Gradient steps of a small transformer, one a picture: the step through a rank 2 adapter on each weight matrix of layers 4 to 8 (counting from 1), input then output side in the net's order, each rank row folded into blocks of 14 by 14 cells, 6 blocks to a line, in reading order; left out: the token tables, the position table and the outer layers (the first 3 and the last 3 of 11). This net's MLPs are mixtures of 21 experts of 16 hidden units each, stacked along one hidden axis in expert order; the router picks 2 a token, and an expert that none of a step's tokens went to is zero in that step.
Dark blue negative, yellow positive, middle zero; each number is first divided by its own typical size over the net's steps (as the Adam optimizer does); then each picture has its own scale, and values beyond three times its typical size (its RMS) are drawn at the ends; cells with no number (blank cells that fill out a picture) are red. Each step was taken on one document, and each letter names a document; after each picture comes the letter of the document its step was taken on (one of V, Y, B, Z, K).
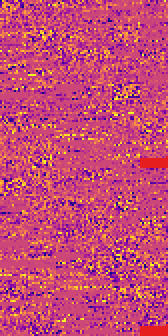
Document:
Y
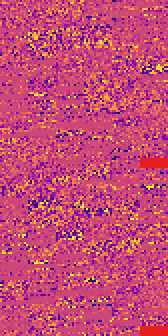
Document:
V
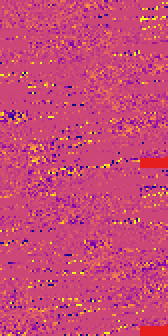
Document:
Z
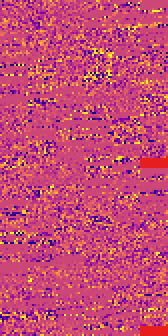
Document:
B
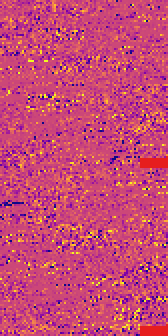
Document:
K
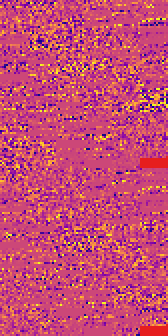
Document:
Y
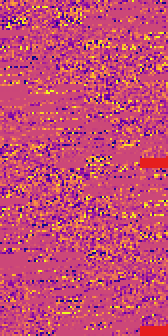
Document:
V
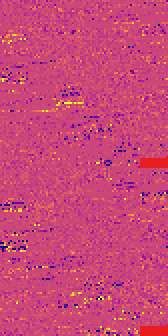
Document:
K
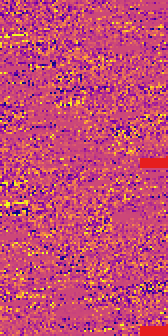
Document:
Y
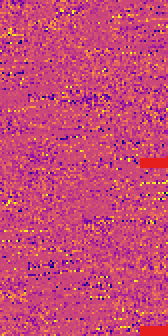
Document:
K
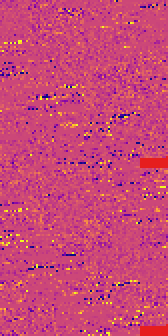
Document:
K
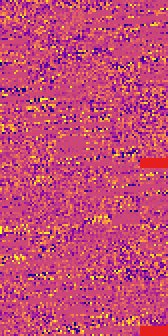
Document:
B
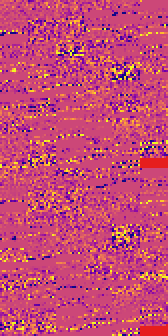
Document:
B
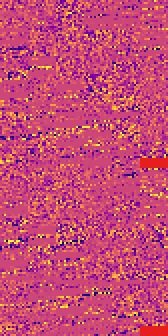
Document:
V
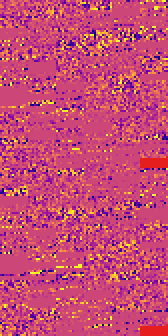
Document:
V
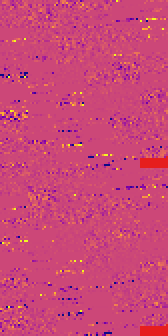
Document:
Z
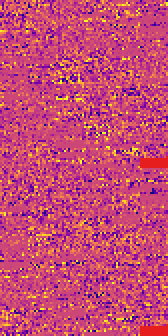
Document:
Y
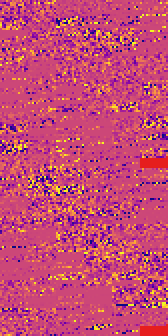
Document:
V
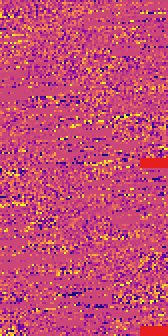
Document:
Y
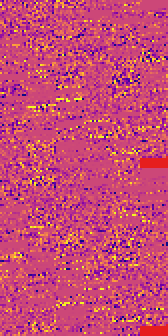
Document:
B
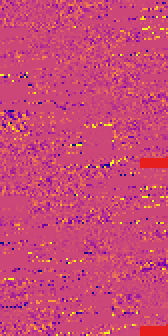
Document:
Z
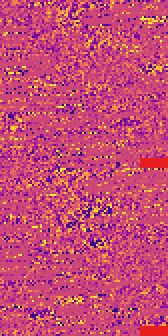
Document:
V
